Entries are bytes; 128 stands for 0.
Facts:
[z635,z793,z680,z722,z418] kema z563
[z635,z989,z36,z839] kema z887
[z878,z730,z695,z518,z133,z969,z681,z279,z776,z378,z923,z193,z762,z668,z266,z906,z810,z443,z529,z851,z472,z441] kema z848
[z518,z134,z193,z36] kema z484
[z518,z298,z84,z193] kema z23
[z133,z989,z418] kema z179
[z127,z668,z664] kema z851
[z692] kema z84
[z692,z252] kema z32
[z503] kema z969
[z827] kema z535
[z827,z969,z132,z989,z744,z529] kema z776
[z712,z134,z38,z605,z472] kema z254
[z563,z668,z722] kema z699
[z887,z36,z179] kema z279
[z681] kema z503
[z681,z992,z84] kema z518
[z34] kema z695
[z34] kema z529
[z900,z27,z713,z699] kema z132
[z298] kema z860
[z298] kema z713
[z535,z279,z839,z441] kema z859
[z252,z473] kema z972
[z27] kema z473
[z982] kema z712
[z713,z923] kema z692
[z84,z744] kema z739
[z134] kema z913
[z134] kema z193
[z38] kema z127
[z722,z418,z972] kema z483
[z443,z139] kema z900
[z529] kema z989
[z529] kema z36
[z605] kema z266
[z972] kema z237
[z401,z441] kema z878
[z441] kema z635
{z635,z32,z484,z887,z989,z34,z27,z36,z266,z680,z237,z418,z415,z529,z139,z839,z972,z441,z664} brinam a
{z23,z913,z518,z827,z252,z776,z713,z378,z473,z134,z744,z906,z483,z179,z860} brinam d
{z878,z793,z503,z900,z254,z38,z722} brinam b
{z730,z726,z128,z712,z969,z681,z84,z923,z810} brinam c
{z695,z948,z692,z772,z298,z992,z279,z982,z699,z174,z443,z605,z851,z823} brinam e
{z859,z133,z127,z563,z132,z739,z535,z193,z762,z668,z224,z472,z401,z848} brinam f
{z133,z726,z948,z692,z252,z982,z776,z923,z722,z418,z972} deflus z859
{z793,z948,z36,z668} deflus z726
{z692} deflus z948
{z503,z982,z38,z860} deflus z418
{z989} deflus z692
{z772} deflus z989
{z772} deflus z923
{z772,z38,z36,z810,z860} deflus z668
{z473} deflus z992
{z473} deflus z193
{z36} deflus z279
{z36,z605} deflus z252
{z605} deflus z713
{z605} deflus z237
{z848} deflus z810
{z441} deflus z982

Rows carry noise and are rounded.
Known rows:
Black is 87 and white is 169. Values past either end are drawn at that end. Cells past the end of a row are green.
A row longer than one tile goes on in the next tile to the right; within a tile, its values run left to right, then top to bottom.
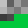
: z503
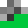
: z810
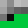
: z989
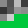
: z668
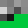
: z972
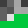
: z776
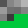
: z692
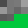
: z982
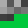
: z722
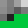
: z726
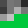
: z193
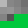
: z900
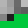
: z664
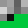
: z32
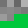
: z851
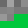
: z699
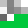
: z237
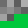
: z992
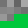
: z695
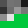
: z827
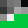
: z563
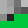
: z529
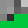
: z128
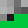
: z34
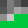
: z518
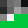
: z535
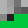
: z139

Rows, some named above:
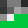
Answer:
z179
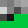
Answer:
z972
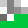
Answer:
z237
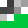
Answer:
z848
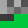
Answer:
z722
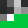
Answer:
z859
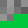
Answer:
z443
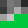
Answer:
z193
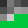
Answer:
z913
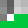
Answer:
z713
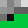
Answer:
z923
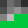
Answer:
z134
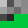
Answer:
z38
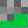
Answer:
z992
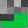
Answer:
z722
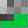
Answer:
z503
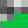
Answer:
z279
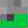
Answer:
z254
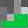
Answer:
z860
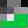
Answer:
z483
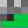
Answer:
z793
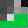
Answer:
z133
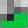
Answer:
z36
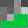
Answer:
z860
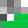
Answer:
z605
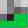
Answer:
z36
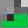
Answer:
z712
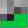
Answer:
z418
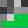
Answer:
z668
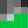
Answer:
z744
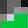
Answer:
z224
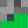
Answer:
z298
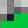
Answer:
z36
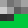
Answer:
z441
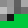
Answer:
z415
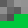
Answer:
z772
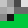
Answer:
z84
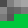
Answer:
z948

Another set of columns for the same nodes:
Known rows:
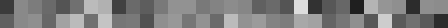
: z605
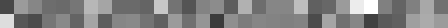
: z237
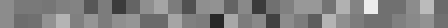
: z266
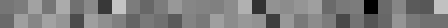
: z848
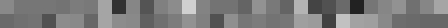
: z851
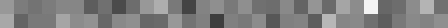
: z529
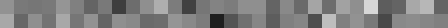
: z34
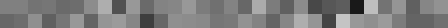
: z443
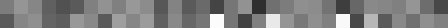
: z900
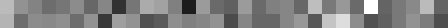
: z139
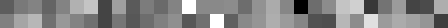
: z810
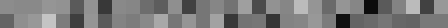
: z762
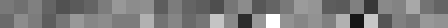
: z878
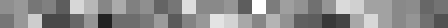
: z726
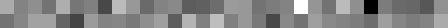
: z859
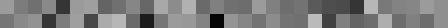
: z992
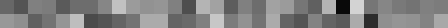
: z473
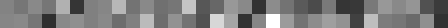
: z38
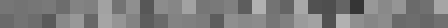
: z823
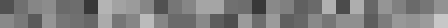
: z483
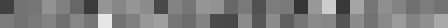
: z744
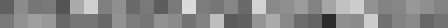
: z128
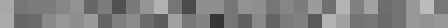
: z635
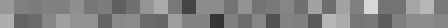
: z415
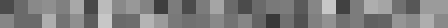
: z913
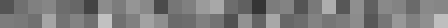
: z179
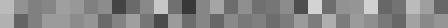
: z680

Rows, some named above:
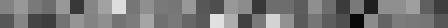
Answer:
z503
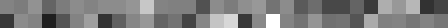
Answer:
z793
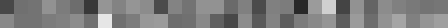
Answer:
z744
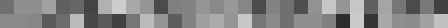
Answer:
z252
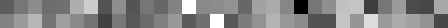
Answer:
z810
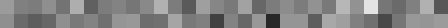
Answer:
z32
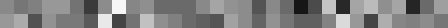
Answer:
z860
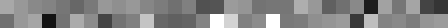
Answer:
z722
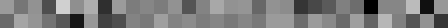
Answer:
z668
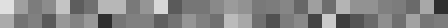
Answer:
z418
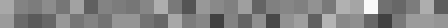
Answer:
z32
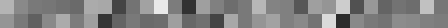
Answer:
z441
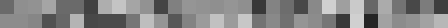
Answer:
z252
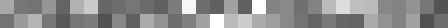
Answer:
z923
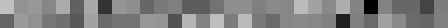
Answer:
z133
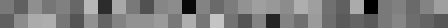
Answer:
z193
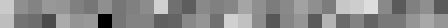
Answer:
z972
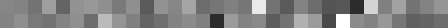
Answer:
z298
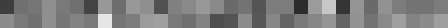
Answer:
z744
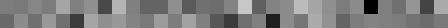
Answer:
z739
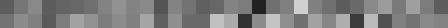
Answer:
z254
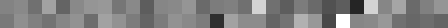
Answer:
z298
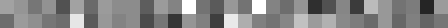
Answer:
z692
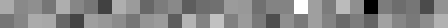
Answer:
z859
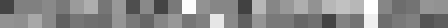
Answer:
z712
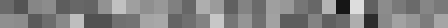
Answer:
z473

